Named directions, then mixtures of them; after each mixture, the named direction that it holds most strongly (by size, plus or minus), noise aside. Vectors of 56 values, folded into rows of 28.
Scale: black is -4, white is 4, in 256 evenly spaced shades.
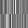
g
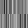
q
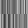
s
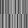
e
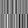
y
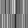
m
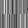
q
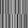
e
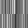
m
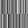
s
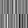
y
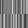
e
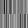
q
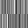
m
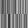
s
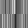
m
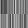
g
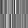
g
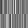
g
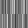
m
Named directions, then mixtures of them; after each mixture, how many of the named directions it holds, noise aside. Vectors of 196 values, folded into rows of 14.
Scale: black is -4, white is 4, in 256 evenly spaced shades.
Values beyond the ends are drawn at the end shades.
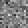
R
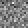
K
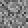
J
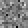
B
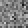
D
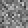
three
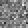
three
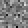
two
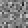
three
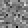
two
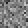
three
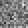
one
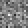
two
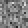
three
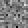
two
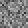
one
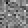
one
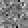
one
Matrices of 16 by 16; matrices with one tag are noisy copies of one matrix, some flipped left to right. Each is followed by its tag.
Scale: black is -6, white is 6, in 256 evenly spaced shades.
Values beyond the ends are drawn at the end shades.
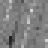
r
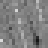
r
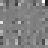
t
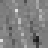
r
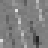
r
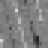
r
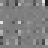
t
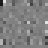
t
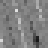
r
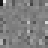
t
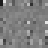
t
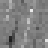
r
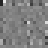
t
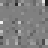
t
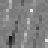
r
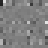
t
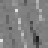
r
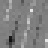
r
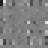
t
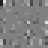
t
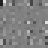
t
